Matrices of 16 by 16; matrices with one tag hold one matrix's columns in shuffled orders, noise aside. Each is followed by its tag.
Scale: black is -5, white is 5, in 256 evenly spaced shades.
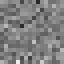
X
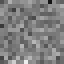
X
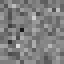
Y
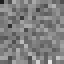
X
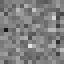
Y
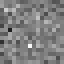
Y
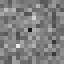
Y
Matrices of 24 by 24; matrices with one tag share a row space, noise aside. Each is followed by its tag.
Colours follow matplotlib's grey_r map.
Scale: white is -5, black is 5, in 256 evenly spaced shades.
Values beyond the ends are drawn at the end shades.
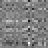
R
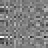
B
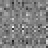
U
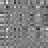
B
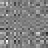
B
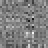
R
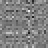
R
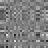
B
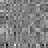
B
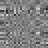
B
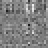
R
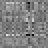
R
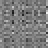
U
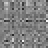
U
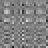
U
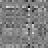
R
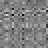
U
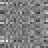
B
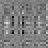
U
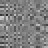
B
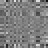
B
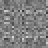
U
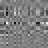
B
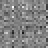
U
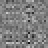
R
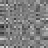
B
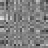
B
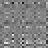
U
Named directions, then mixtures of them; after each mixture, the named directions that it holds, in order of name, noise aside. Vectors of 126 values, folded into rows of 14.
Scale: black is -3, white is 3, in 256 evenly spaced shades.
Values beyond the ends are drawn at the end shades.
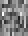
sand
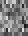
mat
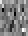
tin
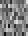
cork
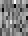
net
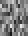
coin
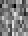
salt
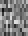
cork, net, sand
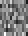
cork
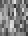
mat, net, tin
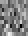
coin, sand, tin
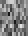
coin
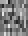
cork, sand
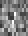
mat, salt, tin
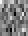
coin, tin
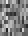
mat, sand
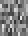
coin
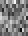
mat, net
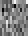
cork, net, salt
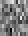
coin, tin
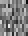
cork, salt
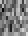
mat, salt, tin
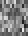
mat
